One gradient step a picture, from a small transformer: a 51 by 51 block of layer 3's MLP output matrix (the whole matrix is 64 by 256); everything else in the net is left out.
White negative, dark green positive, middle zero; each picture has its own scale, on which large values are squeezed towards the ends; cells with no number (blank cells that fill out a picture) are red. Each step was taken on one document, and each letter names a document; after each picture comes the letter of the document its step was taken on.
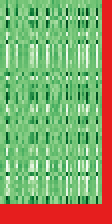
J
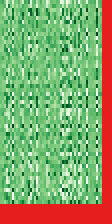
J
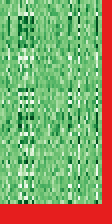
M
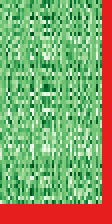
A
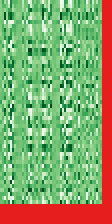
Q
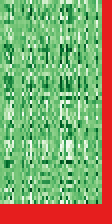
Q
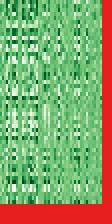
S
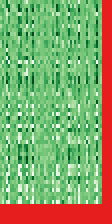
M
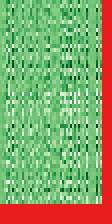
J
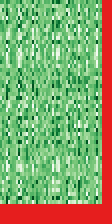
M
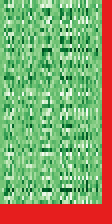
Q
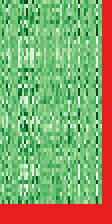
M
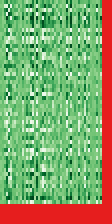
A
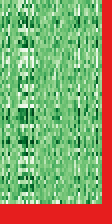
M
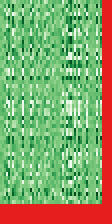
J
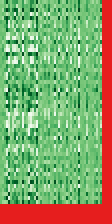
S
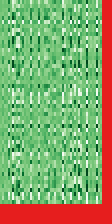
J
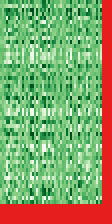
A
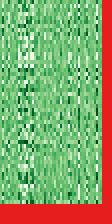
M
